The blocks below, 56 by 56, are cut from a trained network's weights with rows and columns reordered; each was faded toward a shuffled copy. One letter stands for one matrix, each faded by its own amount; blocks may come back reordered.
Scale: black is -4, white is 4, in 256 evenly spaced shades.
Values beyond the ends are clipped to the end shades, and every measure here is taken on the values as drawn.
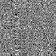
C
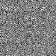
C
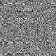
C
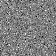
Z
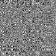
C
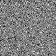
Z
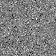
Z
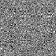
C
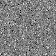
Z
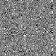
C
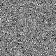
Z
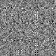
C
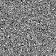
Z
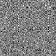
C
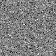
Z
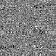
C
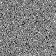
Z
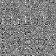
C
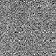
C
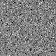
Z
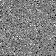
Z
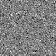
Z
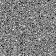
Z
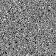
Z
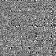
C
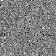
C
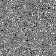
Z
